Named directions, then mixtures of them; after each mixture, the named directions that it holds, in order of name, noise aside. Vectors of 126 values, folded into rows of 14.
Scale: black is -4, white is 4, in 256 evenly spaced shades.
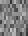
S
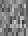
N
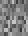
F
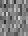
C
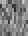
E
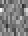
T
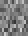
F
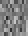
F, S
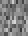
F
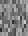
F, N, S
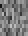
C, E, N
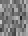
N, S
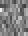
C, T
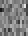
N, T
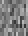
N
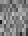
S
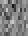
E, F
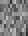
S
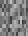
C, N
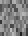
S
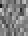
C, E, T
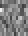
C, T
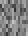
E, F, N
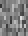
N, T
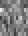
C, E, T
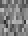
C, F, T
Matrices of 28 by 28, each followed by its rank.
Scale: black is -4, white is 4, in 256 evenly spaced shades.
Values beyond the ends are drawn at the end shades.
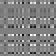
one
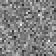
full rank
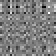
three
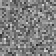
full rank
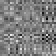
three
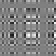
one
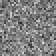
full rank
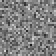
full rank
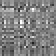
three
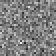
full rank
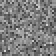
full rank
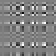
one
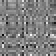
three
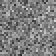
full rank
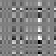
one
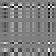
one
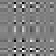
one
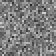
full rank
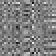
three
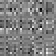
three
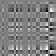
one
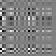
one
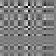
one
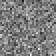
full rank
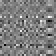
three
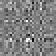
three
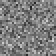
full rank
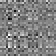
three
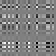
one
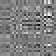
three
